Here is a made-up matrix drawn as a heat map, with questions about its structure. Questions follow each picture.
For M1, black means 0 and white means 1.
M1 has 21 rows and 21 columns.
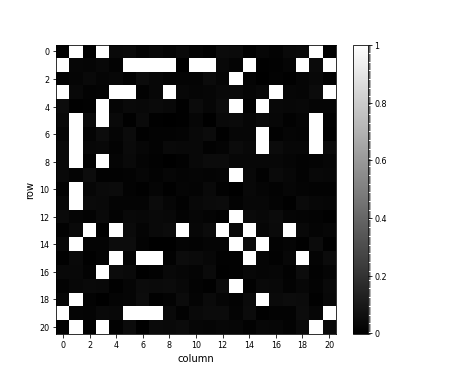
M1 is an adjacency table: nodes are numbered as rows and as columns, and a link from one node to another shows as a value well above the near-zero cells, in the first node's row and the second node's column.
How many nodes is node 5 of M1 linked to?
3
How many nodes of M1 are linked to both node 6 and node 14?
2
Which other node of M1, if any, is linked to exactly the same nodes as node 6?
node 7
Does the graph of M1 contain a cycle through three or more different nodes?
yes
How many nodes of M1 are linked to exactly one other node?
7
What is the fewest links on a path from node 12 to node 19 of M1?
5
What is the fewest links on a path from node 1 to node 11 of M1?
1
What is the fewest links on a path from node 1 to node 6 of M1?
1
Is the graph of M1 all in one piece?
yes
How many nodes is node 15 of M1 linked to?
5
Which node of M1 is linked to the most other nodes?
node 1
